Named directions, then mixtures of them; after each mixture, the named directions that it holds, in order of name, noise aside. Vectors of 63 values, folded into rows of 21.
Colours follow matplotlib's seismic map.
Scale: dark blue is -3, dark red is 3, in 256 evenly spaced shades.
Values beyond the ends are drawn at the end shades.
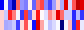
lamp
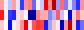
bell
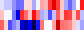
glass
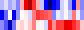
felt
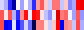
glass, lamp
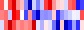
felt, glass, lamp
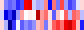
bell, felt, glass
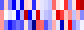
bell, glass, lamp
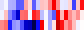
glass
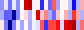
bell, felt, glass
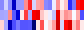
felt, glass, lamp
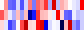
bell, lamp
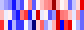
bell, glass, lamp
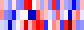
bell, felt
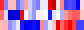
bell, glass, lamp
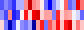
felt, glass, lamp
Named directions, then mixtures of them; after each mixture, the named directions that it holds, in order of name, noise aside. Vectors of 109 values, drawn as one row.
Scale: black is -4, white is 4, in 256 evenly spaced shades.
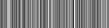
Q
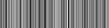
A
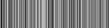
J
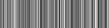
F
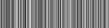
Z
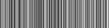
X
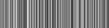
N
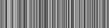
A, N, Q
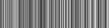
A, F, X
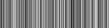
F, J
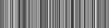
F, N, Q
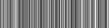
F, X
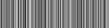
Z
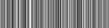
A, Z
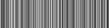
X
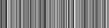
A, Q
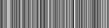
Q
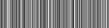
Q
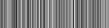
N, Q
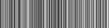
X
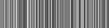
N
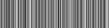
Z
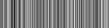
F, Q, X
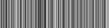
A, Z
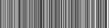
F, X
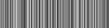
N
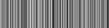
A, N, X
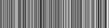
F, X, Z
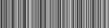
Q, Z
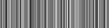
A, F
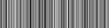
A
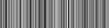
A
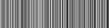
A, N, X
